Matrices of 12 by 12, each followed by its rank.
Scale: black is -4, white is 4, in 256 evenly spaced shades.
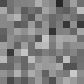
full rank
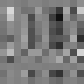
two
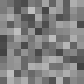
full rank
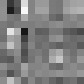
two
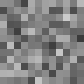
full rank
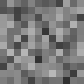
full rank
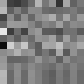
two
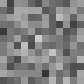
full rank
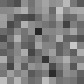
full rank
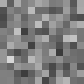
full rank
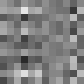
two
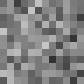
full rank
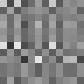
two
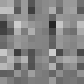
two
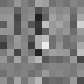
two
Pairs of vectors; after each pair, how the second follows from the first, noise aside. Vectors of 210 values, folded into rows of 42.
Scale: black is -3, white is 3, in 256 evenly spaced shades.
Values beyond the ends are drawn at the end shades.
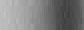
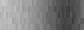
copied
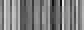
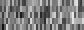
shuffled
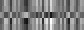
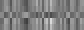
shrunk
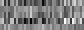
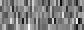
shuffled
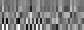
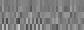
shrunk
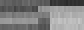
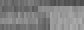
shrunk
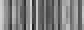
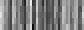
copied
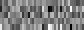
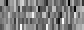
shuffled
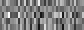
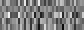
copied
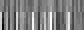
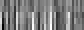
copied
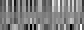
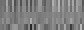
shrunk
